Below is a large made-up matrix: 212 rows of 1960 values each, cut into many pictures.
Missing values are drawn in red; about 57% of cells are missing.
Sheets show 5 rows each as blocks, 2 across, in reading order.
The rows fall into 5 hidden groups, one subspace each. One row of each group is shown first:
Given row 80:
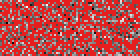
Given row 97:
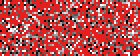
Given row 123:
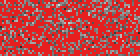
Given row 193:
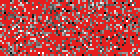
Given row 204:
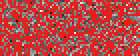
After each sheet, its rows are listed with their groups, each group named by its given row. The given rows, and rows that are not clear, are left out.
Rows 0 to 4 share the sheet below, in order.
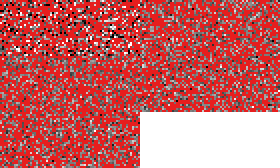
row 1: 123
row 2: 193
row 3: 80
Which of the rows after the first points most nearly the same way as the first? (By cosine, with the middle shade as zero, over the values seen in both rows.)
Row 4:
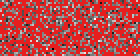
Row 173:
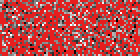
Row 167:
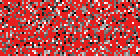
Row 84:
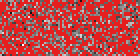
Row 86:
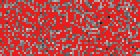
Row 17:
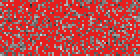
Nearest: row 173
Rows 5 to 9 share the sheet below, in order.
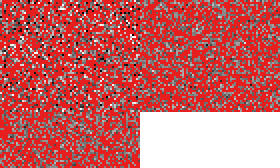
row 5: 123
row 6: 80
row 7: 97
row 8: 80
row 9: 123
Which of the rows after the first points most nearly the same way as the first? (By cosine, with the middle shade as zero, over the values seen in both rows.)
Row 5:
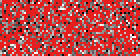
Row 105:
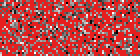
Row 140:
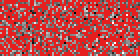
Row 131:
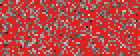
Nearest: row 105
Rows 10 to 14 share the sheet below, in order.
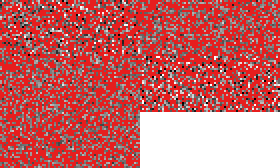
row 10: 80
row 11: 80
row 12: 193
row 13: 123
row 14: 80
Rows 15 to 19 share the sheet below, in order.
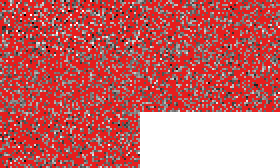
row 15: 123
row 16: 193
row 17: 80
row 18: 204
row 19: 123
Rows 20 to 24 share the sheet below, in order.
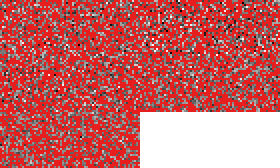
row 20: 123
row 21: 97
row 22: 193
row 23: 97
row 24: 80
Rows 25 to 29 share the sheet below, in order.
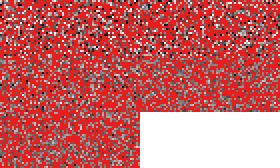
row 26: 80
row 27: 193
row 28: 97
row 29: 123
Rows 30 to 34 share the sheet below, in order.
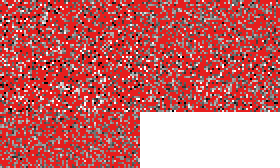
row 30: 193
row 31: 80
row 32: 204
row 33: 193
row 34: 123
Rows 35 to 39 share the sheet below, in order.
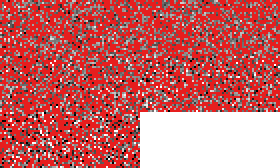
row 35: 123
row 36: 80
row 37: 204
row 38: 193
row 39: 123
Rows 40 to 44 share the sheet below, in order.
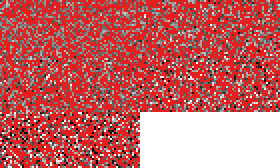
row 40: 123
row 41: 97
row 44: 123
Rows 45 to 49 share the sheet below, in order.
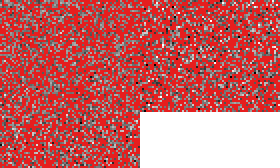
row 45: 123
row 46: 97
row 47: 123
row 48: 123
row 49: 80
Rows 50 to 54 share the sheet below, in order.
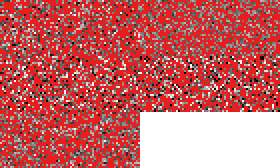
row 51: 193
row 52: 97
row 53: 204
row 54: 204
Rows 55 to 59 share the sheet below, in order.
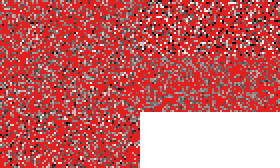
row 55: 204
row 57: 80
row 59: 123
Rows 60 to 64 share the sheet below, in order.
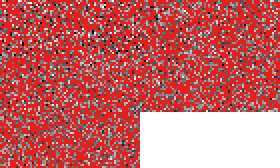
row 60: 204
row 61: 123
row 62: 97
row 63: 204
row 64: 97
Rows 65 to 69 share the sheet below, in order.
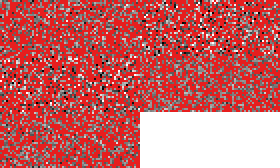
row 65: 204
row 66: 193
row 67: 97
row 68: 204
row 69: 204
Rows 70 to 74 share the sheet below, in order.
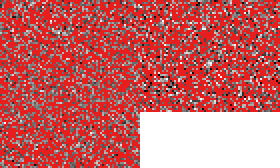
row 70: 80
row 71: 193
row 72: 80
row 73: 80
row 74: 123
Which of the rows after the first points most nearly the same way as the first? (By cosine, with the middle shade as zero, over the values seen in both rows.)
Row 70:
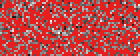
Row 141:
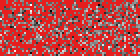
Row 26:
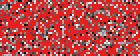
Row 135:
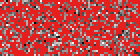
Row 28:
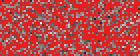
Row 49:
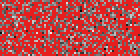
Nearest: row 26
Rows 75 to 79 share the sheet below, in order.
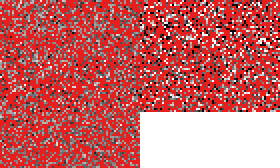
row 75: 204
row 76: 80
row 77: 97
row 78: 80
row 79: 123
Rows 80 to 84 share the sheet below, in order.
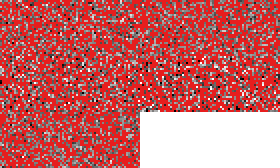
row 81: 123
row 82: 123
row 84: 97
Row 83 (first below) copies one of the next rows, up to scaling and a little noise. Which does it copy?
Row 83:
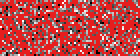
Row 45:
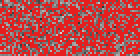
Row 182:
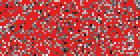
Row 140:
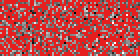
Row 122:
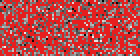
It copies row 182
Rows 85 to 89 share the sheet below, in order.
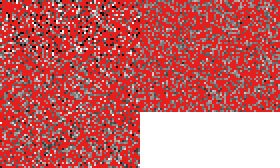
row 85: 123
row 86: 97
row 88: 80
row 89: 97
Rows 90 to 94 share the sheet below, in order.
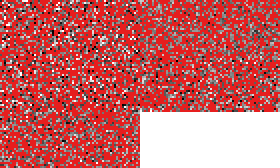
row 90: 193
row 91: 204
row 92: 123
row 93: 204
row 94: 193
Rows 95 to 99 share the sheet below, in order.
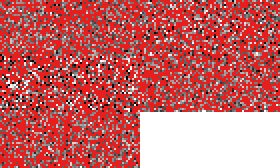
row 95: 204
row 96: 80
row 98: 97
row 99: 97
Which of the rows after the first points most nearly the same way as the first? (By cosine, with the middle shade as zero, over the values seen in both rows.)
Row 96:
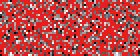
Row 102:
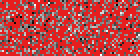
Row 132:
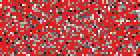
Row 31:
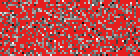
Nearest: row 132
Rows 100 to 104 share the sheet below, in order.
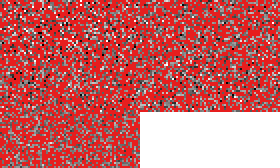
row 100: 97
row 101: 80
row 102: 80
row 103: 123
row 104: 193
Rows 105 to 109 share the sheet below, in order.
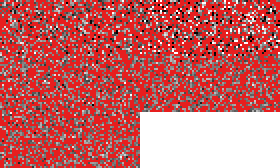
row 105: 123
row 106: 123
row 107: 193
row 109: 193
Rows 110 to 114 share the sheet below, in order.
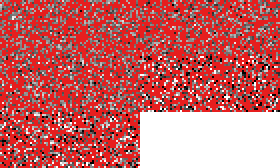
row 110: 80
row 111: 204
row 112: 123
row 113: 204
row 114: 80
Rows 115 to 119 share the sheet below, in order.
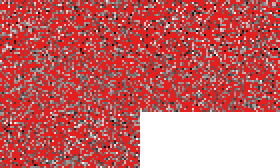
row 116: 123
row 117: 123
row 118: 204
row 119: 123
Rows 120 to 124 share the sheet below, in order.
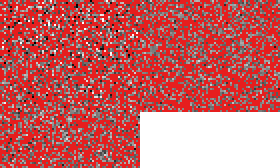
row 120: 204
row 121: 193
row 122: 123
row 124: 80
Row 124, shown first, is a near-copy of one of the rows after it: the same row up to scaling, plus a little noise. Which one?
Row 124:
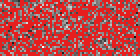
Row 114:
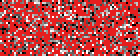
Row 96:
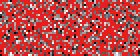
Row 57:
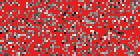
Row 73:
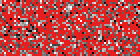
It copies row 73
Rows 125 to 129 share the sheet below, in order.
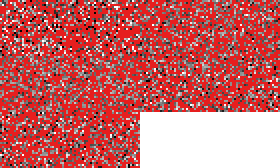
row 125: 97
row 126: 204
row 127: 193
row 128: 193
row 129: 193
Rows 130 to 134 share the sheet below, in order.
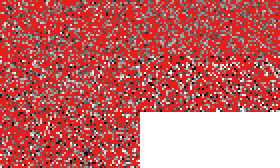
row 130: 204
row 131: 123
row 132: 80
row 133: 97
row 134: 204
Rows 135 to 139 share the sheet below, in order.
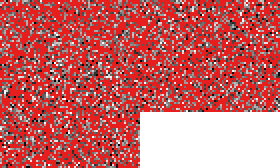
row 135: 193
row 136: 204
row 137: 204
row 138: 123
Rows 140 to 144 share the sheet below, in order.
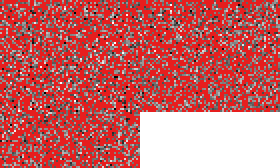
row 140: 123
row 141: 97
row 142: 97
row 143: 204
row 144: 97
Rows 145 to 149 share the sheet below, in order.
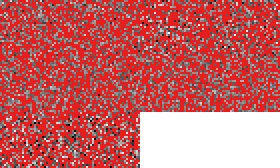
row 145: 193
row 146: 193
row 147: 80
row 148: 80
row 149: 97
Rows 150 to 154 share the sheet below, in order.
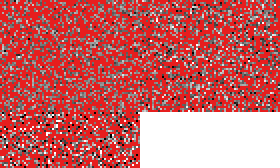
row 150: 123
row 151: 204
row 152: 80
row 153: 204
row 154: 193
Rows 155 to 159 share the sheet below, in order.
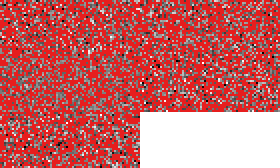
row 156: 123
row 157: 97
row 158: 123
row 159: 80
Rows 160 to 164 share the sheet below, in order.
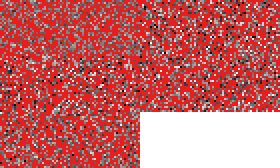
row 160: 123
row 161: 97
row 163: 97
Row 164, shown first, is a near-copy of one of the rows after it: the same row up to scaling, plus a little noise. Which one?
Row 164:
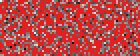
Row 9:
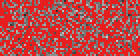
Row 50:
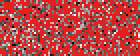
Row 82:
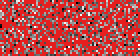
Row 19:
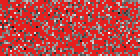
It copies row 50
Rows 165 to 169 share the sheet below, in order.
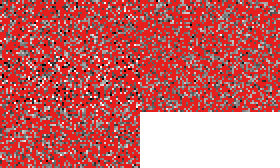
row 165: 123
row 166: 97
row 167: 123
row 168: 204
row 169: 97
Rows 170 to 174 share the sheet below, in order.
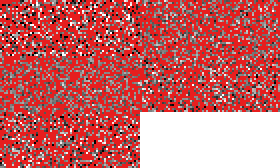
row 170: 97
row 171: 204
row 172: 193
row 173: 123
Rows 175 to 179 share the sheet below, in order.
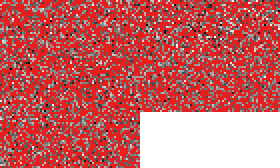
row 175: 80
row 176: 80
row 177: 97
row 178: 193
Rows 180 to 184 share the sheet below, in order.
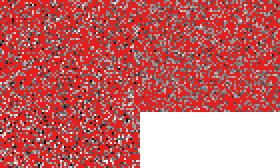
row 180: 123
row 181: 97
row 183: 123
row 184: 97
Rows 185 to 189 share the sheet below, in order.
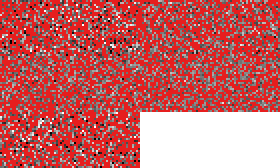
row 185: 80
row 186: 204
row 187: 204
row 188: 193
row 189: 80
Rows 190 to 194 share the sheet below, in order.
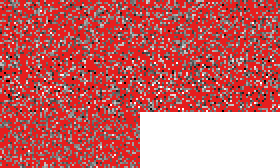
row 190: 80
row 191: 123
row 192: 193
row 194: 123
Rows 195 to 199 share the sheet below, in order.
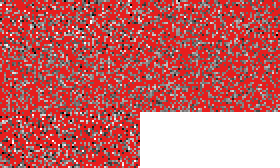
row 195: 123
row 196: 97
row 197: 80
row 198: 123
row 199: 80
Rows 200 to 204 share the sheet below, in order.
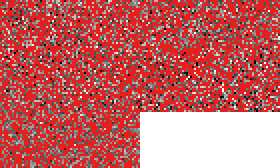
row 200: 204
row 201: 97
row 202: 193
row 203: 204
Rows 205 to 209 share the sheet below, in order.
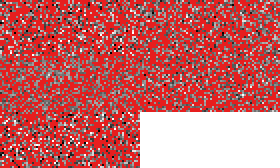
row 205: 123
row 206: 204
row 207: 193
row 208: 97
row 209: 123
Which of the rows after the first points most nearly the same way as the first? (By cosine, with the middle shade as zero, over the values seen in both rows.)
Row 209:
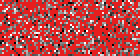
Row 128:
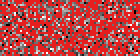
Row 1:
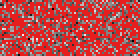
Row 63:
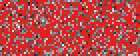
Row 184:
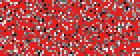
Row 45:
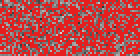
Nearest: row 1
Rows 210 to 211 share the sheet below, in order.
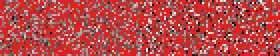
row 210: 80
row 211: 204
